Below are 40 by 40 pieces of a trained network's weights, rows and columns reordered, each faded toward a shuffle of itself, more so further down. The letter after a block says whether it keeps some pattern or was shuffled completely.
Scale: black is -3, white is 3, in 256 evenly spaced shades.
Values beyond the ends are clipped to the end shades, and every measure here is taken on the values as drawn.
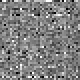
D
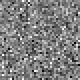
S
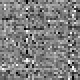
D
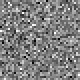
S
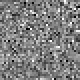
S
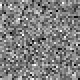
S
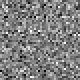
D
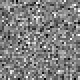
S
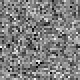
D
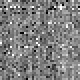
D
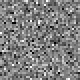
S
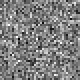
S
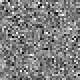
S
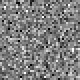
S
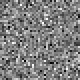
S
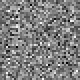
D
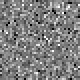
S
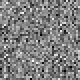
D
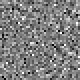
S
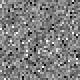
S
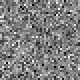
S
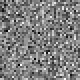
S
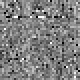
D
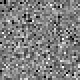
S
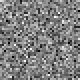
S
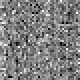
D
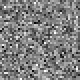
D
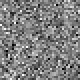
S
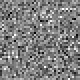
D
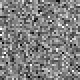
S
